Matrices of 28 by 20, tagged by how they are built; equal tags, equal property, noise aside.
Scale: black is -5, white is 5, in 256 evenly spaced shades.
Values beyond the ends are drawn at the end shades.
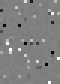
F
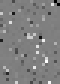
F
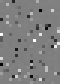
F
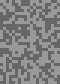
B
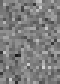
B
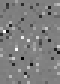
F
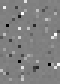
F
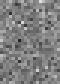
B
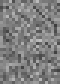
B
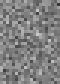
B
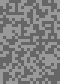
B
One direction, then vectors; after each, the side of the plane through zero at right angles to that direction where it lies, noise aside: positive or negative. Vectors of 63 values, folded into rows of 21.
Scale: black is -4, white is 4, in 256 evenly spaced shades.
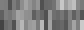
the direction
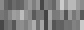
positive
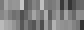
negative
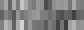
positive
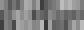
positive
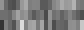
positive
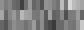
positive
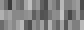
positive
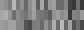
negative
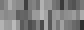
negative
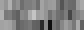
negative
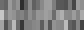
negative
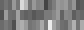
positive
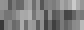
positive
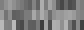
negative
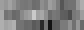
negative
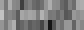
negative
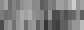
positive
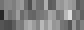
positive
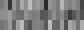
positive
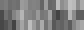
positive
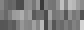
positive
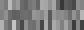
negative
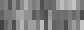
positive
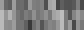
negative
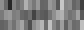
positive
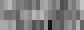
negative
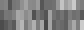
positive
